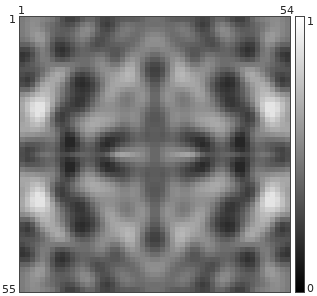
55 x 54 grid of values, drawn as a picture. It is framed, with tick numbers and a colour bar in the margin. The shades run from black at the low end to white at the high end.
The field is mottled with small blotches. No overall slope runs across the table. It mirrors both left to right and top to bottom.
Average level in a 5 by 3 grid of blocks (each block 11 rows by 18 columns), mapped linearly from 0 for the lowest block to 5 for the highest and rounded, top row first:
1 2 1
4 5 4
0 0 0
4 5 4
1 2 1
